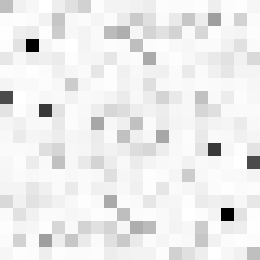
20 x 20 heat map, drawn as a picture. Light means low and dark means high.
There are no regular stripes. Overall the values sit about 10% of the way up the scale. No single row or column stands out from its neighbours. The values are skewed, with a long tail toward high values. A half turn leaves it unchanged. Fine speckle covers the field. There is no overall slope.
